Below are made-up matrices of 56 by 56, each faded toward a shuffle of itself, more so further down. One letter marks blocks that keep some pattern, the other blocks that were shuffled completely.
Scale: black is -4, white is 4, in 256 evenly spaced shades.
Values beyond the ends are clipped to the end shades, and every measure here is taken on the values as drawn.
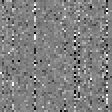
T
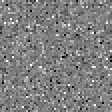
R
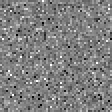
R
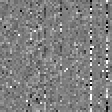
T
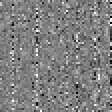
T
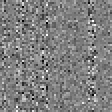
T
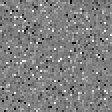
R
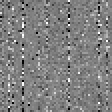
T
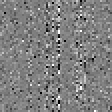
T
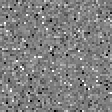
R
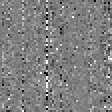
T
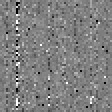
T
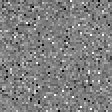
R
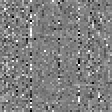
T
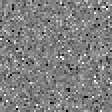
R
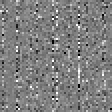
T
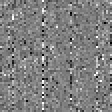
T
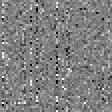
T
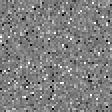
R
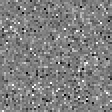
R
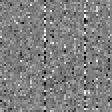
T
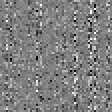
T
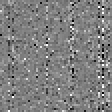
T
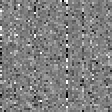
T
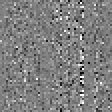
T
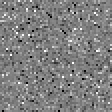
R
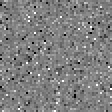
R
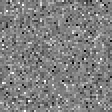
R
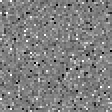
R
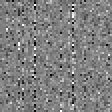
T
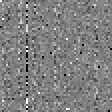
T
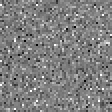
R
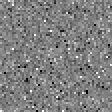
R
